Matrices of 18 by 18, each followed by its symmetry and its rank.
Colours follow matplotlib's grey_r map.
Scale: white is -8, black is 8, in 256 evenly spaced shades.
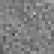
antisymmetric, full rank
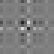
symmetric, rank one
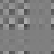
symmetric, rank one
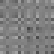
symmetric, rank two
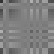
symmetric, rank one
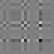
symmetric, rank one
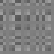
symmetric, rank one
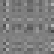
neither, rank two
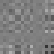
symmetric, rank two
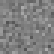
antisymmetric, full rank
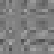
neither, rank two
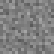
antisymmetric, full rank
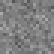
antisymmetric, full rank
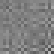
symmetric, rank two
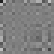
symmetric, rank two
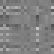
neither, rank two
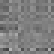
neither, rank two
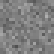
antisymmetric, full rank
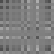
symmetric, rank one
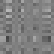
neither, rank two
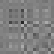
symmetric, rank two
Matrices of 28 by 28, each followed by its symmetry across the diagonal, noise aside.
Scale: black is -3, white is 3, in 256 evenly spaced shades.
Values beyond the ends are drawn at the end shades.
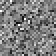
symmetric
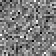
symmetric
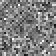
symmetric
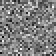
neither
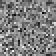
neither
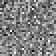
neither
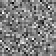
antisymmetric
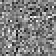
antisymmetric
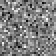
antisymmetric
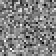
neither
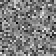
neither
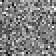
antisymmetric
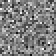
symmetric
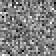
antisymmetric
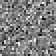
antisymmetric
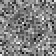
symmetric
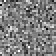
antisymmetric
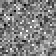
symmetric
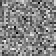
neither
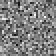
antisymmetric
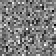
neither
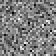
symmetric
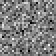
symmetric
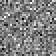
neither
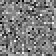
symmetric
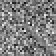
antisymmetric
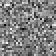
neither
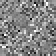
symmetric
